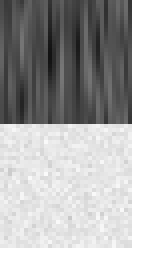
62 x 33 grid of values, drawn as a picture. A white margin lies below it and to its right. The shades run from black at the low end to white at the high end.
The table splits into 2 rows of 1 panel. Panel 1,1: low, streaked downward. Panel 2,1: very high, fine-grained, faint in contrast.
